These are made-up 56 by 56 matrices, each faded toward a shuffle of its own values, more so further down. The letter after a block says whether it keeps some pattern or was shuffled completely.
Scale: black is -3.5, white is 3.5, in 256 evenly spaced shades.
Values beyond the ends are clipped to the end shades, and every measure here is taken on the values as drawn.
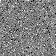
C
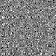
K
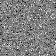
C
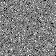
C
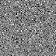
K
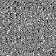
K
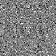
K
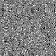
K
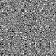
K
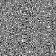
K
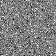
C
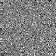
K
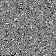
C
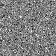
C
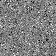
C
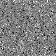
C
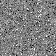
C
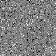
K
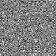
K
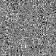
K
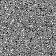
C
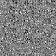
K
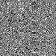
K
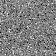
C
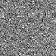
K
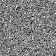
C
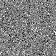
C
